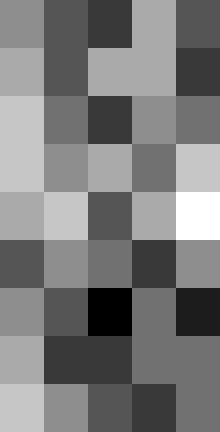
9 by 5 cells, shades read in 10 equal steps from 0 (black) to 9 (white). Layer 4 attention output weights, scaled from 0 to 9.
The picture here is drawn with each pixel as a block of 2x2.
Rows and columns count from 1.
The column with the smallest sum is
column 3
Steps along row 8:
down same up same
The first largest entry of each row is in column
4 1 1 1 5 2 1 1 1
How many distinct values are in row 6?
4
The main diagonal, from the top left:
5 3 2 4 9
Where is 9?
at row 5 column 5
